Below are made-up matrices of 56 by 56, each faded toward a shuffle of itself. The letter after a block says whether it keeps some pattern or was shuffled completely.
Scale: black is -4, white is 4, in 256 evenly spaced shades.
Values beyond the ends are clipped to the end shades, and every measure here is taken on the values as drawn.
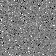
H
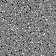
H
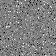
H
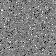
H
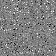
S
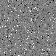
H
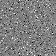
H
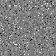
S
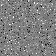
H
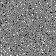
H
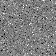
H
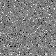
S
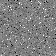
H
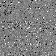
S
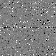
S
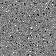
H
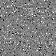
S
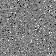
H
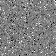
H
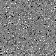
S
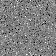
H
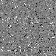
S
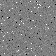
H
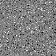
S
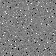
H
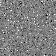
H
